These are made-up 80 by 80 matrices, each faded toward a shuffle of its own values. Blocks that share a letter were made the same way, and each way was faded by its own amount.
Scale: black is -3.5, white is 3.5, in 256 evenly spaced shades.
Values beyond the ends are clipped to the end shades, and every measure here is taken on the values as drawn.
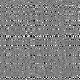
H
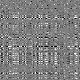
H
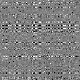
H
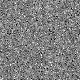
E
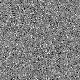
E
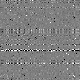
H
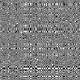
H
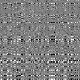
H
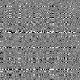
H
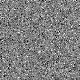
E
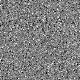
E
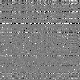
H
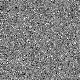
E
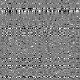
H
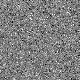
E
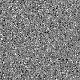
E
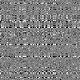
H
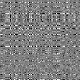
H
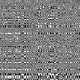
H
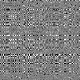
H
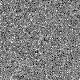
E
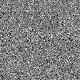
E
